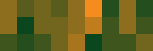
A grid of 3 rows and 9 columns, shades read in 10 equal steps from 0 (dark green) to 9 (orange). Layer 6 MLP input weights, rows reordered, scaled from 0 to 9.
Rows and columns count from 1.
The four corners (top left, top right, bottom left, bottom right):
5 1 2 4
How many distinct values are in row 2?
5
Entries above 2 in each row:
7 6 3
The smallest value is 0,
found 2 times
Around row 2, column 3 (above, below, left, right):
4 2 0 4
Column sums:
12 4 10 11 16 16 5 12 7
